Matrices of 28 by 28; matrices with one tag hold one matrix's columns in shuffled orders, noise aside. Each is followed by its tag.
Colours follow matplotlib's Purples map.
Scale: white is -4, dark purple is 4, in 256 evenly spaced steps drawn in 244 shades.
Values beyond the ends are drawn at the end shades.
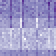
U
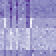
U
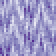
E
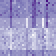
U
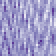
E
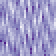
E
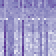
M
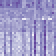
M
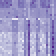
M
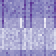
U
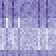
U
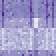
U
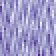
E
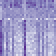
M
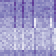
U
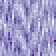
E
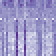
M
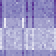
U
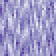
E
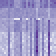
M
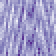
E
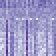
M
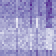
U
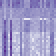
M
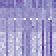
M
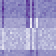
U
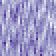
E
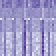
M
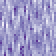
E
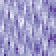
E
